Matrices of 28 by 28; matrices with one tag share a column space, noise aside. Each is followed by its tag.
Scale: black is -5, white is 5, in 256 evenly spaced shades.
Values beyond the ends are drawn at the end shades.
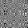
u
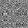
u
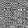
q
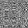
q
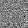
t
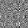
t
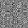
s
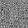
q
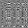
q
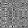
q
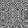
q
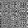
s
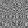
t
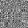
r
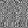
r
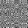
u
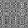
s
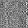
s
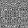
q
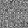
r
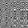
q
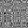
r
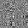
t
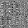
s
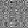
r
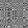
q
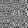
u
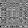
q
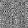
s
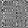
r
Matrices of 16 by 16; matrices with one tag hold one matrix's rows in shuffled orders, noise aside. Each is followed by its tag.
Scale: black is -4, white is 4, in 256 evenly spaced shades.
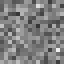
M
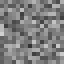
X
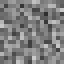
X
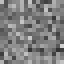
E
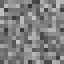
X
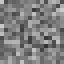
X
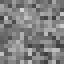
E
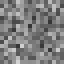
M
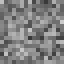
E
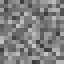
X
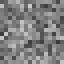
E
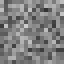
E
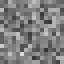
X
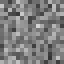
M
